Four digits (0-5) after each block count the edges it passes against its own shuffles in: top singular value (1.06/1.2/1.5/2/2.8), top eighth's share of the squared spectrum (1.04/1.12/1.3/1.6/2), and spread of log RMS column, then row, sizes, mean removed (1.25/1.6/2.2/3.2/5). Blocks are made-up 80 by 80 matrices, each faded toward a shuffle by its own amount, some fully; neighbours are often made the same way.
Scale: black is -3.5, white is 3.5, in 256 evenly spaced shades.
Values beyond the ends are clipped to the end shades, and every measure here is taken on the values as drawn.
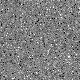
0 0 0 0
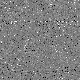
2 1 0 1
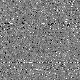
2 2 0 2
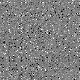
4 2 1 1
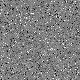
0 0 0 0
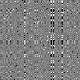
5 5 3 3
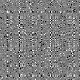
5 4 3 2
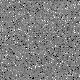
3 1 0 0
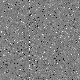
3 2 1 0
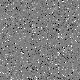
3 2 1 0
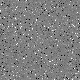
0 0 0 0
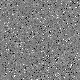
2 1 0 0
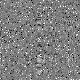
3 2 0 0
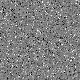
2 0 0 0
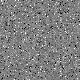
2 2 0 0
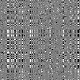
5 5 4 3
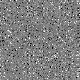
3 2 1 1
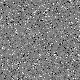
0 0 0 0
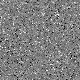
0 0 0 0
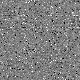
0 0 0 1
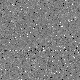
2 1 0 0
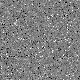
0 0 0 0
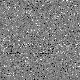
1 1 0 1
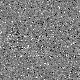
0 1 0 1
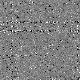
2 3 2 2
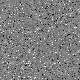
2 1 0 0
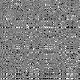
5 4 2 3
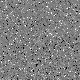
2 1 0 0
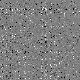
2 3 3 2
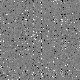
2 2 2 1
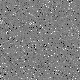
0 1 0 0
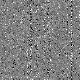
2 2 3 0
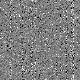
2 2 3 0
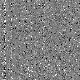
2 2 2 0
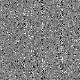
2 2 2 0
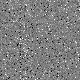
1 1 1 0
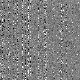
2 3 4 0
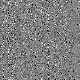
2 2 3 0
